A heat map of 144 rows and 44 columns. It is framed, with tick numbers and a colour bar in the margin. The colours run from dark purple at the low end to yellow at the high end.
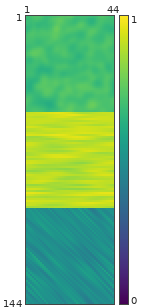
It is made of 3 by 1 panels. Panel 1,1: high, blotchy, faint in contrast. Panel 2,1: very high, streaked across, faint in contrast. Panel 3,1: middling, slanting down to the right, faint in contrast.
